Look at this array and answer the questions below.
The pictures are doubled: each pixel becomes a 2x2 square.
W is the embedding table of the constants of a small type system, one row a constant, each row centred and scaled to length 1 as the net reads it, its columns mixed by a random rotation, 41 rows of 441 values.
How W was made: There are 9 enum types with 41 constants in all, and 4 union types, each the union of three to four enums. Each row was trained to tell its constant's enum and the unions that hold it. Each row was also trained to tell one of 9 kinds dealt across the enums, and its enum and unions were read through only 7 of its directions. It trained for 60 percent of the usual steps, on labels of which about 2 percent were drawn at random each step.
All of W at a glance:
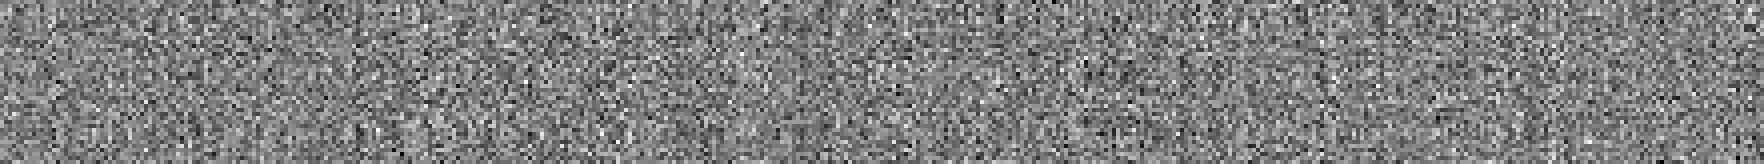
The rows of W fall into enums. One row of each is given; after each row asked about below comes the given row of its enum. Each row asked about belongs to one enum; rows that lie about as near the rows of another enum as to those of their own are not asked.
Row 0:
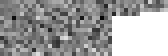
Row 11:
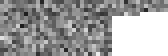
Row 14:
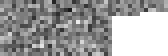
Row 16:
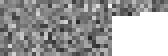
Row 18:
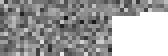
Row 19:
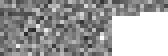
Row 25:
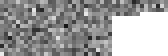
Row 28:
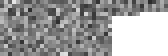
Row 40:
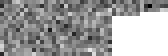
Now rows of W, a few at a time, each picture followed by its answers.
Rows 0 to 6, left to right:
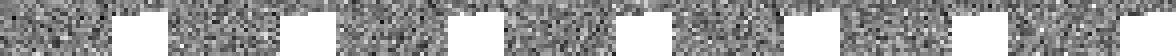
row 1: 11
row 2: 11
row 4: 11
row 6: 40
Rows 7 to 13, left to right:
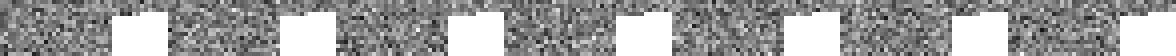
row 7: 18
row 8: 19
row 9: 0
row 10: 14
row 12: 25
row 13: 0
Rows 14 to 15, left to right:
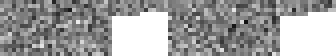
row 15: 19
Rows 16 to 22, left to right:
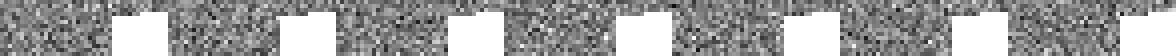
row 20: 28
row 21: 16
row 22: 0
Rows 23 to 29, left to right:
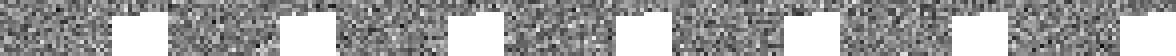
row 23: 14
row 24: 40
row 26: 14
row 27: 16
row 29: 28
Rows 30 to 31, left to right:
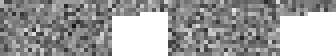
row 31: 19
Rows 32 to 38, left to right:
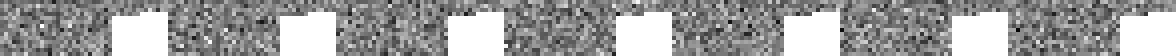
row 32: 18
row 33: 18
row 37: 19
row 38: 14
